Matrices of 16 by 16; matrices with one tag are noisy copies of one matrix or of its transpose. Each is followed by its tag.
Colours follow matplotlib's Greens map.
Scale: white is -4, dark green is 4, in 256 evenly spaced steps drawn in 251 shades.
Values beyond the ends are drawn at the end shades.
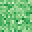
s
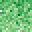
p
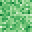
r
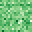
s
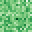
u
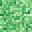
r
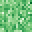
s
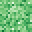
s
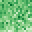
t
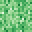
s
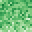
t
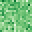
r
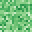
u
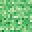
s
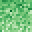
p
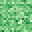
s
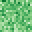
r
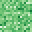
u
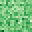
s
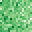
p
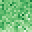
t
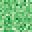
u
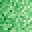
p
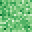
r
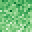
p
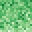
t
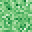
u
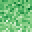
p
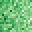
p
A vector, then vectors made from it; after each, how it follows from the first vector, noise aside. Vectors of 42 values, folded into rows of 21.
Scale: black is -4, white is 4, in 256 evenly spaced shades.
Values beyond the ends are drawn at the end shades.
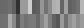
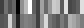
scaled up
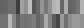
copied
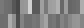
copied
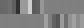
partly zeroed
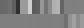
partly zeroed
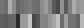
wrapped around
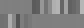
partly zeroed
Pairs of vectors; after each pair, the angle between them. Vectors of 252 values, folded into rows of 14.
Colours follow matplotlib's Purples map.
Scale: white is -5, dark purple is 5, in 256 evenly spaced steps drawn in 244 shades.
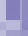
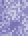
partly opposed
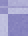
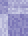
nearly parallel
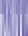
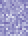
orthogonal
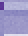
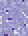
orthogonal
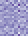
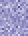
partly opposed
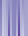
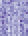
partly opposed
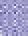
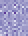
nearly parallel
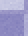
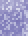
partly aligned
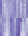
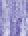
nearly parallel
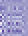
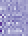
nearly opposite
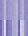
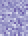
orthogonal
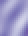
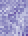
partly aligned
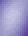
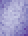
nearly parallel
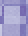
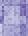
nearly parallel
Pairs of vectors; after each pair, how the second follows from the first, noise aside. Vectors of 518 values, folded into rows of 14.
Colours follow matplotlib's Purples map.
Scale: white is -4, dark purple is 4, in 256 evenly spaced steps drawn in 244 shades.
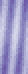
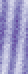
negated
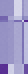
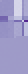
partly zeroed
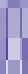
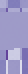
partly zeroed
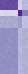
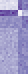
negated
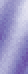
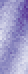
negated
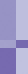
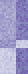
negated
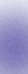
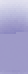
partly zeroed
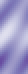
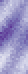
negated
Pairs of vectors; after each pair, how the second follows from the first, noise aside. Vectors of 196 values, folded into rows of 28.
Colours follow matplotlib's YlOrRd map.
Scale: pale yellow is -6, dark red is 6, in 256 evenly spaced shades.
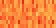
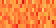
sign-scrambled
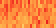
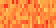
sign-scrambled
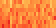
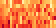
scaled up
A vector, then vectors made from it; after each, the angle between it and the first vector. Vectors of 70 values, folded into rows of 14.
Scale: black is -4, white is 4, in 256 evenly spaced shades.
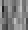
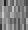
partly opposed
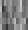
nearly parallel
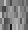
partly aligned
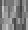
nearly opposite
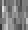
nearly opposite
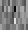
partly aligned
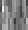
nearly opposite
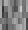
nearly parallel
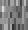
partly opposed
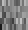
orthogonal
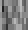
nearly parallel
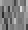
partly aligned
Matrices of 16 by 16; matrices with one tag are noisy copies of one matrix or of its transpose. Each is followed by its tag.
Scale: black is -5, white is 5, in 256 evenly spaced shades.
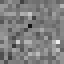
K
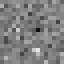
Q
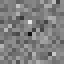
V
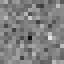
Q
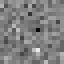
Q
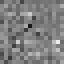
K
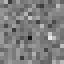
Q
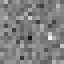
Q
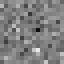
Q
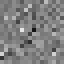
V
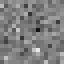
Q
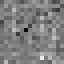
K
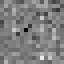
K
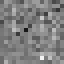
K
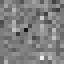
K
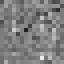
K
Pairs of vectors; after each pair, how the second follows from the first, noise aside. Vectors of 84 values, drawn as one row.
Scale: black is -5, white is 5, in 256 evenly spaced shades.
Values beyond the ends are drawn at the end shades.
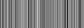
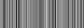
reversed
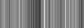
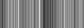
reversed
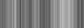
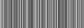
shuffled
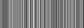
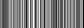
scaled up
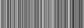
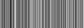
reversed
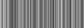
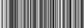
scaled up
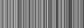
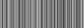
shuffled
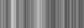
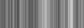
reversed
